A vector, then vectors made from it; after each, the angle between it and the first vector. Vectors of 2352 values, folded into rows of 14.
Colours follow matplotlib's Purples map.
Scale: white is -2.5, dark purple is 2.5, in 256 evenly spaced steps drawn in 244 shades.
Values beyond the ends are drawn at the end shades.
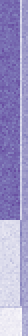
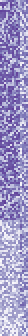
partly aligned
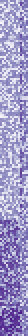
partly opposed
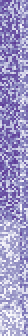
partly aligned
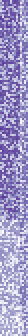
partly aligned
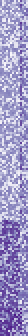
partly opposed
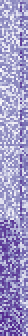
partly opposed
